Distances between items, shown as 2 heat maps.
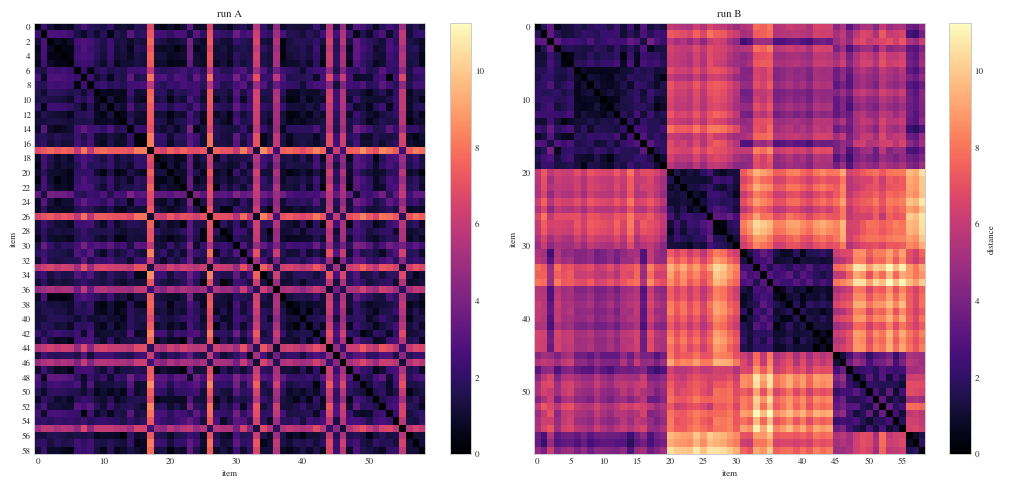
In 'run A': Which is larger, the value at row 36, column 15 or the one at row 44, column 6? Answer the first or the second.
the first
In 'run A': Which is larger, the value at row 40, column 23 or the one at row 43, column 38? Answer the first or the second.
the first
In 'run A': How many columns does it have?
59
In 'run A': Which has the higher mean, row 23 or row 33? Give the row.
33
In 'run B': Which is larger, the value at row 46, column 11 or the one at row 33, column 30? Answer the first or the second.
the second
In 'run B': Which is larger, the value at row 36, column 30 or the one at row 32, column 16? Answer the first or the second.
the first
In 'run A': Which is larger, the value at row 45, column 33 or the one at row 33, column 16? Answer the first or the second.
the second
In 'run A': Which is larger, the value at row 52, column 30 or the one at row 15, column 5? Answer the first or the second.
the first
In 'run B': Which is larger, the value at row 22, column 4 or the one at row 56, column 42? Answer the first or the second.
the second
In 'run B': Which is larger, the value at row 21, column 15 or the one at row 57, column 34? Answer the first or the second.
the second
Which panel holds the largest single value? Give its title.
run B
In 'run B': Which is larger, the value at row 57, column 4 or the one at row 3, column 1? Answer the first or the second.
the first
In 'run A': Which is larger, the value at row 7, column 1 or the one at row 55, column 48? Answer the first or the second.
the second
